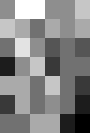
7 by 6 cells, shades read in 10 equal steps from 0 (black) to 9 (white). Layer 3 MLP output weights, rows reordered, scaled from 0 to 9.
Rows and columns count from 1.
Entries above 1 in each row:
6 6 6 5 6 5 4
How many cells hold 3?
2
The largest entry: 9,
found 2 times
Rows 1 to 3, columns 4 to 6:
5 5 7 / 6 5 6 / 3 4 3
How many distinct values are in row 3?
4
